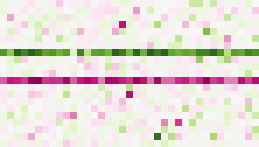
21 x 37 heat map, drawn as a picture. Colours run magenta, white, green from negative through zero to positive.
There is no overall slope. The distribution is heavy-tailed on both sides. Overall the values sit about 50% of the way up the scale. Rows 8 and 12 differ from the rows beside them.
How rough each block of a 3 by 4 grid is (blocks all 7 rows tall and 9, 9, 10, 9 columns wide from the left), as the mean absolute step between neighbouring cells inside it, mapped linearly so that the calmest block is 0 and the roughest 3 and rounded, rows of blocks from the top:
0 0 0 0
2 3 2 2
0 0 1 0
